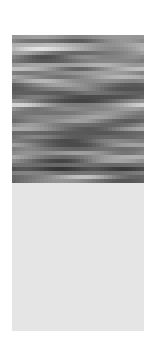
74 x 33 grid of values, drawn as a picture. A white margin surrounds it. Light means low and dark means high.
The table splits into 2 rows of 1 panel. Panel 1,1: middling, streaked across, strong in contrast. Panel 2,1: very low, flat.
